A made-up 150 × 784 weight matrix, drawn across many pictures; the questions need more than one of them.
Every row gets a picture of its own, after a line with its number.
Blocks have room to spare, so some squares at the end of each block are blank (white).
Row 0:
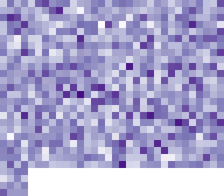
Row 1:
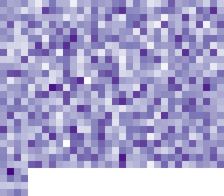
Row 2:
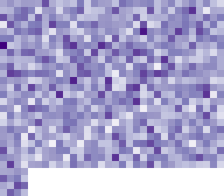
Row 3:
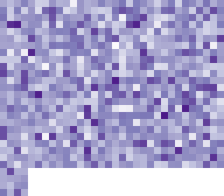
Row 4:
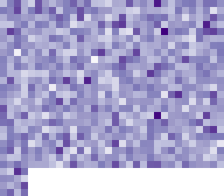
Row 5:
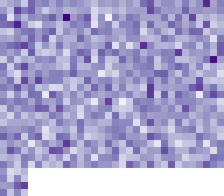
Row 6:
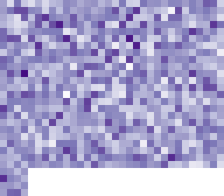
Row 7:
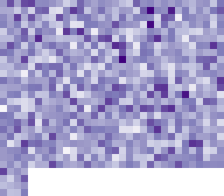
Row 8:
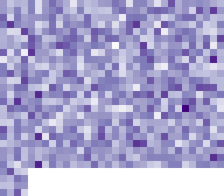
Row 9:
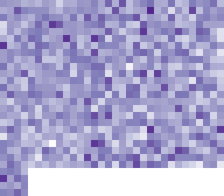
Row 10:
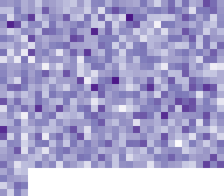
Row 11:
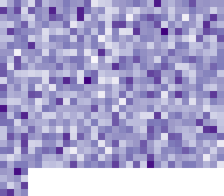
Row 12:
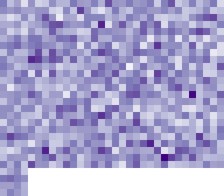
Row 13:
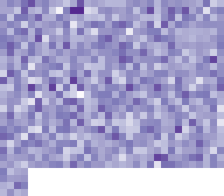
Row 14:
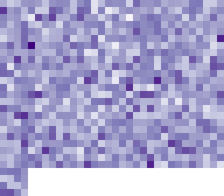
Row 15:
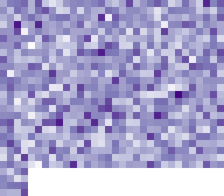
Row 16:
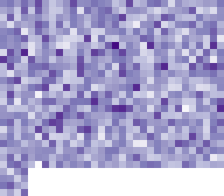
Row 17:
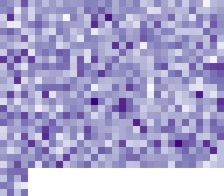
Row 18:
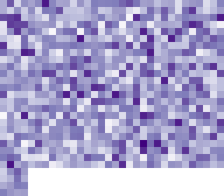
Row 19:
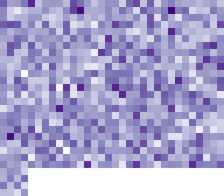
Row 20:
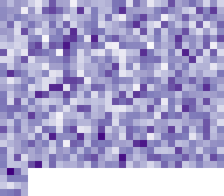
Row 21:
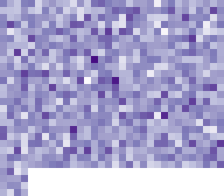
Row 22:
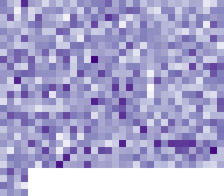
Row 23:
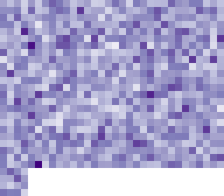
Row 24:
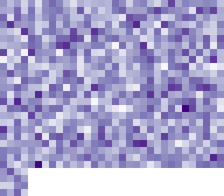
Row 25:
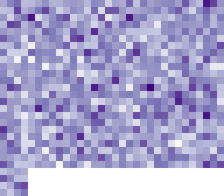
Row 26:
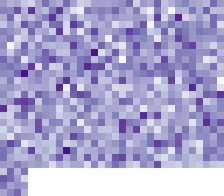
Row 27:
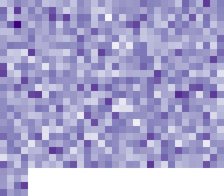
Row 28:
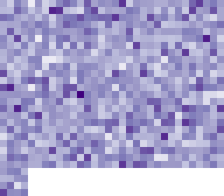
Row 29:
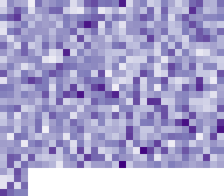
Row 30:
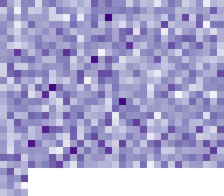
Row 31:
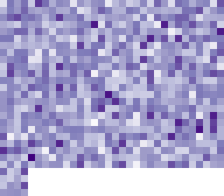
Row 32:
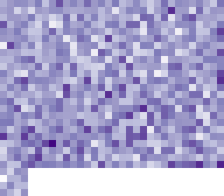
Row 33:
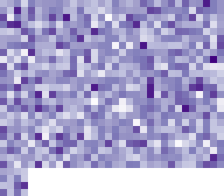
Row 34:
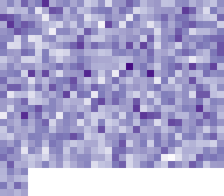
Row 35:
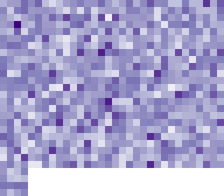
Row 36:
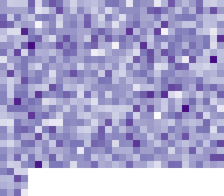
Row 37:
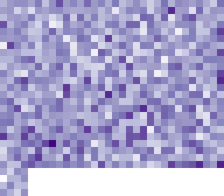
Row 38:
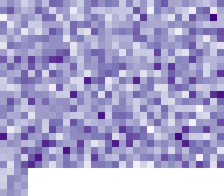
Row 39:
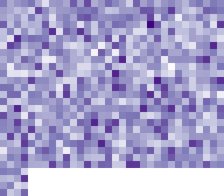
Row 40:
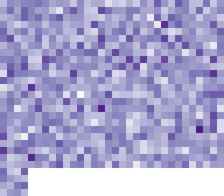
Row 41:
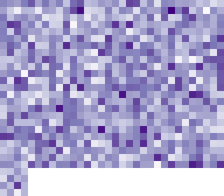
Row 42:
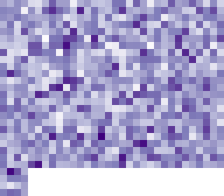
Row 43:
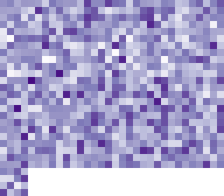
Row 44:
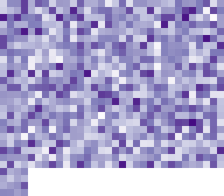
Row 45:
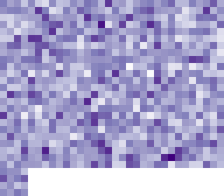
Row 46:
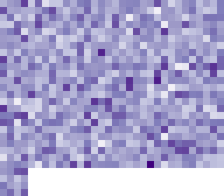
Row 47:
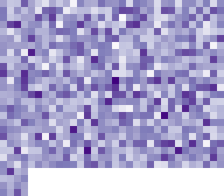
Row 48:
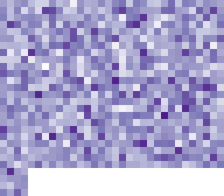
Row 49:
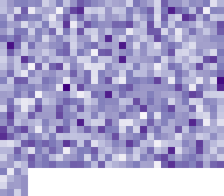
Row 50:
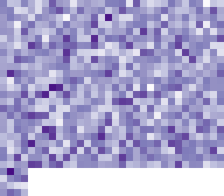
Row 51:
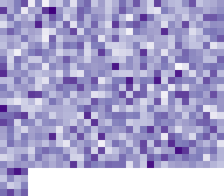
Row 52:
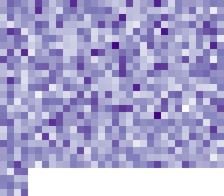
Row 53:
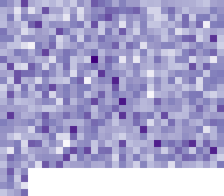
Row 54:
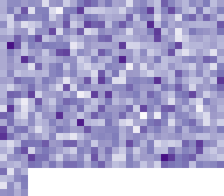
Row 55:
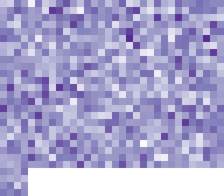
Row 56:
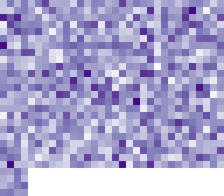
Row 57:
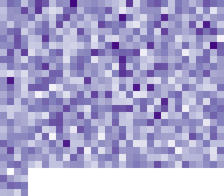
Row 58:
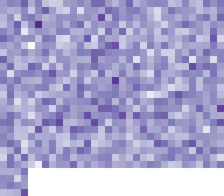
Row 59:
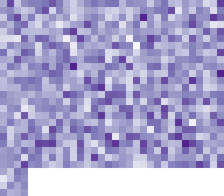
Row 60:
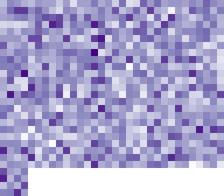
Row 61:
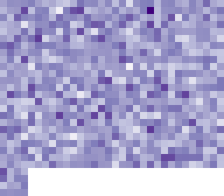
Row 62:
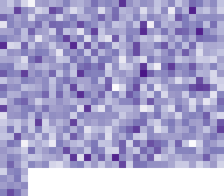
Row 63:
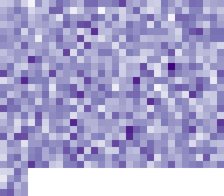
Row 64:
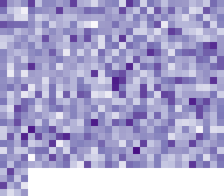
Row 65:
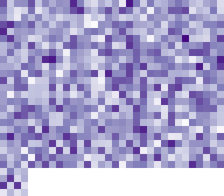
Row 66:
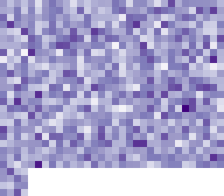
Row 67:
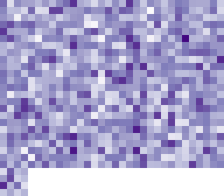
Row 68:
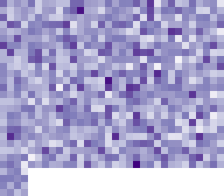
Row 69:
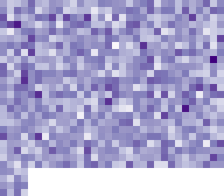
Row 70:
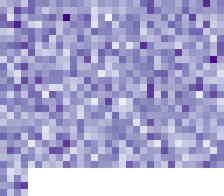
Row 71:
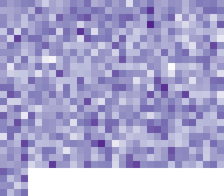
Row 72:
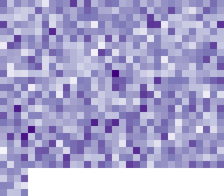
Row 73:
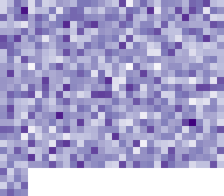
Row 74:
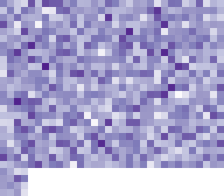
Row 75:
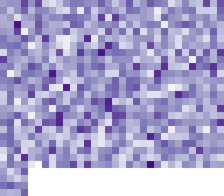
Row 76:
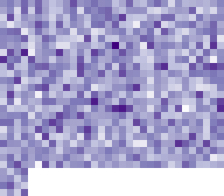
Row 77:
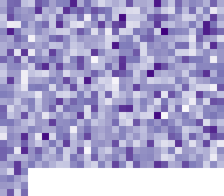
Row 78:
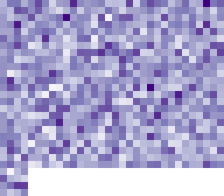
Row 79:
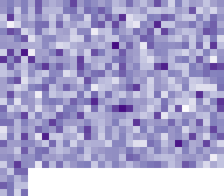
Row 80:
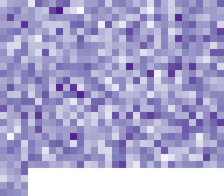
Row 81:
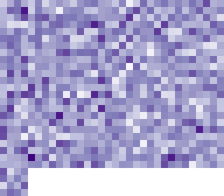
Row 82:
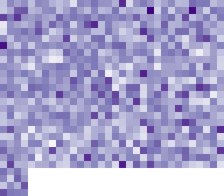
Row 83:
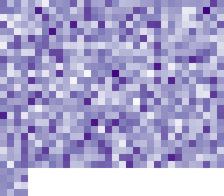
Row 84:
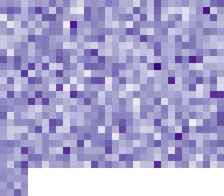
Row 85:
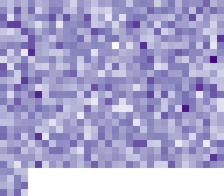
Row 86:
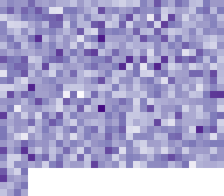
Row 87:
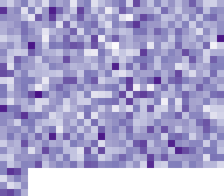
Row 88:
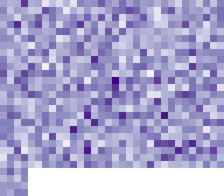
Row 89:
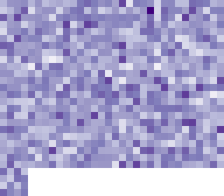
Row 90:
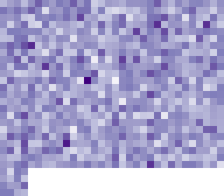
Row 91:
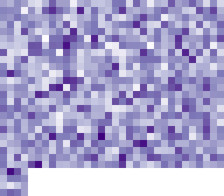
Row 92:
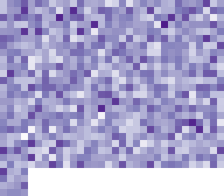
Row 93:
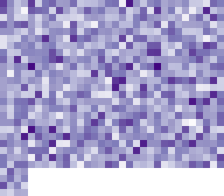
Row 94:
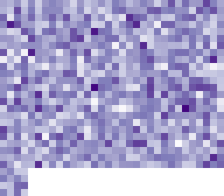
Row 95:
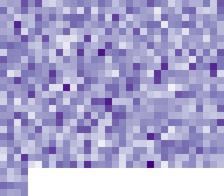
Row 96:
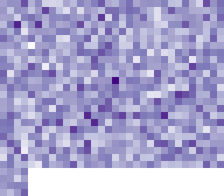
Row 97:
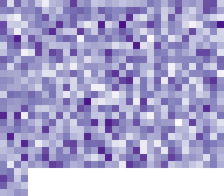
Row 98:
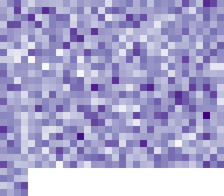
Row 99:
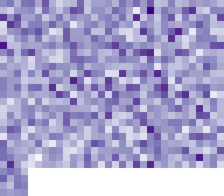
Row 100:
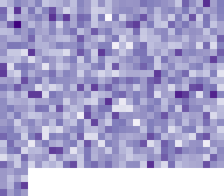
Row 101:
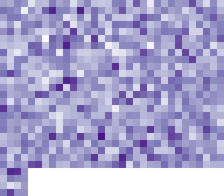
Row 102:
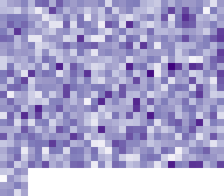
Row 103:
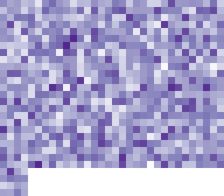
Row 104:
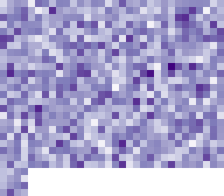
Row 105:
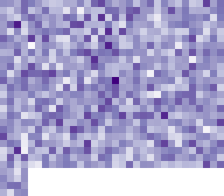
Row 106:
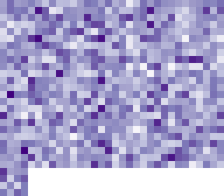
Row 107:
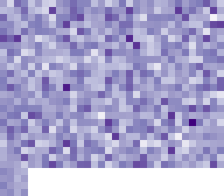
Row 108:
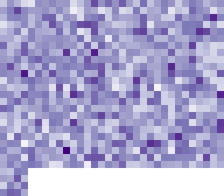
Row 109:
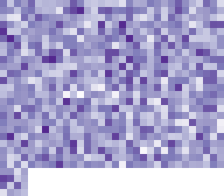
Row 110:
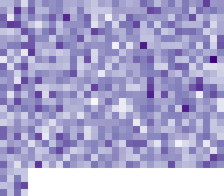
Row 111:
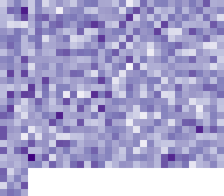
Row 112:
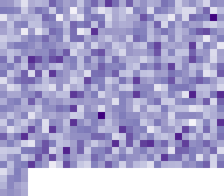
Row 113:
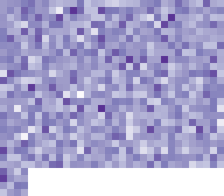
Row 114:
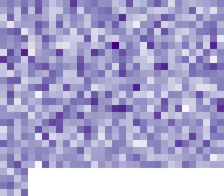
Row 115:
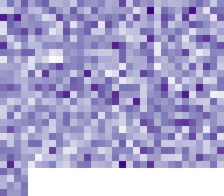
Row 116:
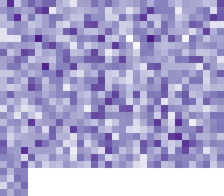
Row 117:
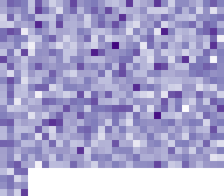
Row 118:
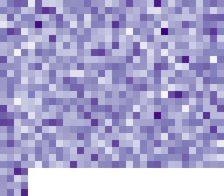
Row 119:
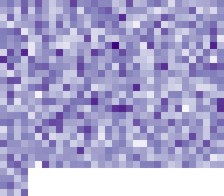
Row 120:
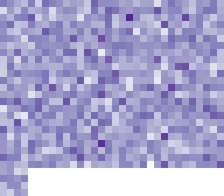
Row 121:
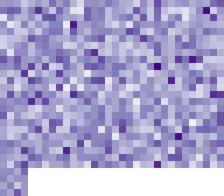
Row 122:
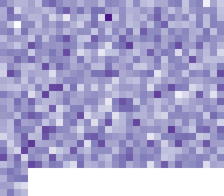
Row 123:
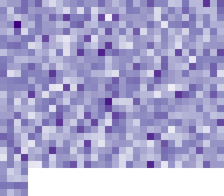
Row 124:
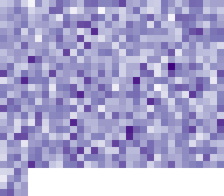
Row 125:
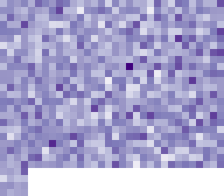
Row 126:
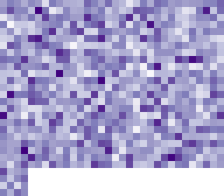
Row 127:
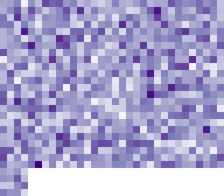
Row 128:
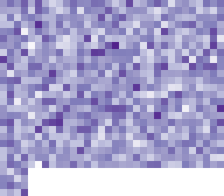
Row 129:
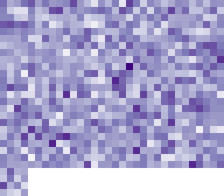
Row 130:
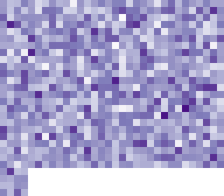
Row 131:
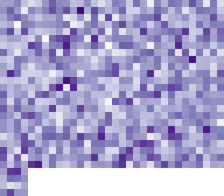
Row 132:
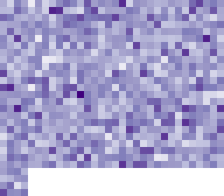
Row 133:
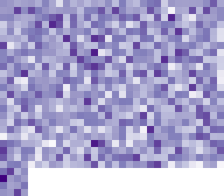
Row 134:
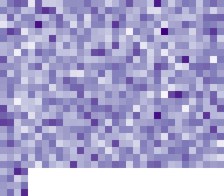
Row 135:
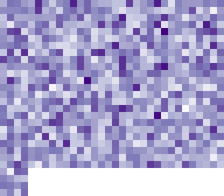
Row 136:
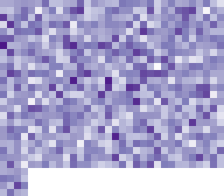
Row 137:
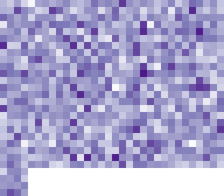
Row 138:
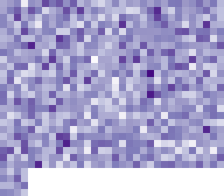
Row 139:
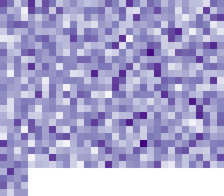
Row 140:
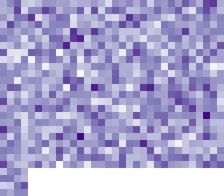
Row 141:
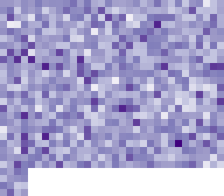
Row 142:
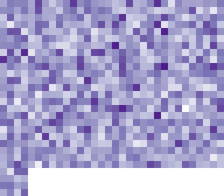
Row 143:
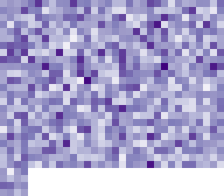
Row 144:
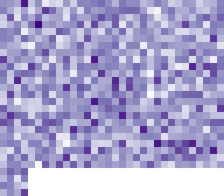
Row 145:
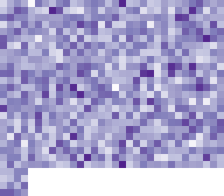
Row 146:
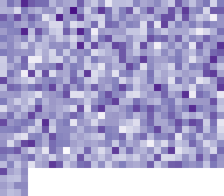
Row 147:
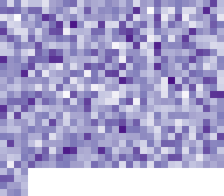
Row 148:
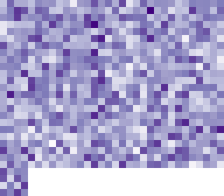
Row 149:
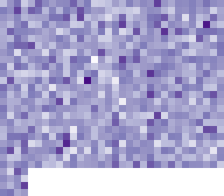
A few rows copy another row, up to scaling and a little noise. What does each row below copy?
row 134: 118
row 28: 132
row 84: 121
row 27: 100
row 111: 81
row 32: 37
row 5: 70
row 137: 62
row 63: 124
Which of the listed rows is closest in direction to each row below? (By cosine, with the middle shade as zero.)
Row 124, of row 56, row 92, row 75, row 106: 56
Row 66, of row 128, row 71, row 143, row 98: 98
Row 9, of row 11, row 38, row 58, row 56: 56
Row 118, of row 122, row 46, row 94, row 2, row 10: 46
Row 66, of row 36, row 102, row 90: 36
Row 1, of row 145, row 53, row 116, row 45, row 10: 10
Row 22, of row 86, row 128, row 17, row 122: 17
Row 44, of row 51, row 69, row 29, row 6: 29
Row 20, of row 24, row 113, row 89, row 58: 24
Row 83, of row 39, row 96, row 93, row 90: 39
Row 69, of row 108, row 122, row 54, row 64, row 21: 21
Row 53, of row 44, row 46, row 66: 46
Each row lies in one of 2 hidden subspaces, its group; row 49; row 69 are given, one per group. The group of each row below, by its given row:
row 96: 69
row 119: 69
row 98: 69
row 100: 69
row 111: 49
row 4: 69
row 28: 49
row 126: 49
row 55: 49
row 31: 49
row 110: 69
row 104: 49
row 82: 49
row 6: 49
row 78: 69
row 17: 69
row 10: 69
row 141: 69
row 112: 49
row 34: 49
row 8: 69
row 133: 49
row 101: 69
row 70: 69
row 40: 49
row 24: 69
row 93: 49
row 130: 69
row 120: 69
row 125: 49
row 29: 49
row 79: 69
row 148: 49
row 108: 49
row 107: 49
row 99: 49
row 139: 49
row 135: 69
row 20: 69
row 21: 69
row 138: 69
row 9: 49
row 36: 69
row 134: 69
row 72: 49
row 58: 69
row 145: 49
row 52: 69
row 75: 69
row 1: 69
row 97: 49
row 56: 49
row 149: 69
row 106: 49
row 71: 49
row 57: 69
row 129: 49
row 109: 49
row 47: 69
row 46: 69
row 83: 49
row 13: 49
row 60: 49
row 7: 49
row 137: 49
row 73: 49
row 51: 69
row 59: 49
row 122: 69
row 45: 49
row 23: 69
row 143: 69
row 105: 69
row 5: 69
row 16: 69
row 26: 49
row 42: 69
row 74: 69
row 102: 49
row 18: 49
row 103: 69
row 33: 69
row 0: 49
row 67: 49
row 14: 69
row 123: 69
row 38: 49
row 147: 49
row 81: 49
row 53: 69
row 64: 49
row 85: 69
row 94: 69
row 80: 49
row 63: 49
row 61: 49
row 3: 69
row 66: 69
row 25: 69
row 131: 69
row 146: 49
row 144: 69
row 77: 69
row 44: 49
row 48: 69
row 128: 69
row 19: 49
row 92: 49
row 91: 69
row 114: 69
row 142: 69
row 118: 69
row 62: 49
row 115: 49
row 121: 49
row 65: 49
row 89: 49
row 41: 49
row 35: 69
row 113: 49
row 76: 69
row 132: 49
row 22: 69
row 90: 69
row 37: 49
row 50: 69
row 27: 69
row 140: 69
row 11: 69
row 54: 49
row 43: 49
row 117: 69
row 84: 49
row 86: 49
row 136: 49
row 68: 49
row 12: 49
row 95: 69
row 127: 69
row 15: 69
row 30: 69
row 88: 69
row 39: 49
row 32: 49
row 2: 49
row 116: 49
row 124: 49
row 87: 69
